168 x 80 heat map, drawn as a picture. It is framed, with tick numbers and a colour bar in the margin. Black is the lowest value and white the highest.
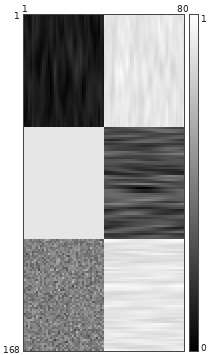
The table splits into 3 rows of 2 panels. Panel 1,1: very low, streaked downward, faint in contrast. Panel 1,2: very high, streaked downward, faint in contrast. Panel 2,1: very high, flat. Panel 2,2: low, streaked across. Panel 3,1: middling, fine-grained. Panel 3,2: very high, streaked across, faint in contrast.
